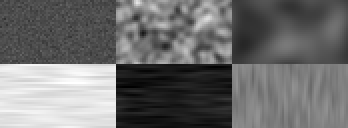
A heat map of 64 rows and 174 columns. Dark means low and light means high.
The table splits into 2 rows of 3 panels. Panel 1,1: low, fine-grained, faint in contrast. Panel 1,2: middling, blotchy, strong in contrast. Panel 1,3: low, smooth. Panel 2,1: very high, streaked across, faint in contrast. Panel 2,2: very low, streaked across, faint in contrast. Panel 2,3: middling, streaked downward, faint in contrast.
